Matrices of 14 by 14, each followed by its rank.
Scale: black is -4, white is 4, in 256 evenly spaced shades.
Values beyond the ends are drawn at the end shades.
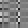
one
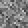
full rank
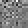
three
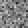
full rank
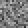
full rank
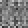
three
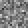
full rank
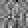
three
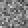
full rank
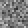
full rank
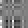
one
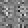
three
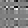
one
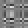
one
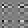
one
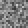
full rank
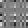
one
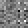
three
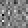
three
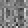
three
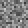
full rank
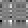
one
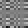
one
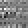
three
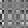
one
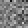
three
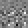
three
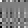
one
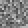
full rank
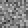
full rank
